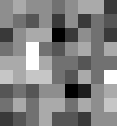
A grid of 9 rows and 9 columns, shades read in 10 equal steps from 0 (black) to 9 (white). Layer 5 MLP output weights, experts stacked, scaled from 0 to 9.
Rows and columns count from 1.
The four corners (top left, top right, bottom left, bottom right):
5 2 2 5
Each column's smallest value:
2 3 3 4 0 0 1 4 2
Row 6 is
7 6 7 7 4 3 6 4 9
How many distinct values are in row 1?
4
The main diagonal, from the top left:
5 4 6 4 4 3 1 5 5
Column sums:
38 45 50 50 31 31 37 41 44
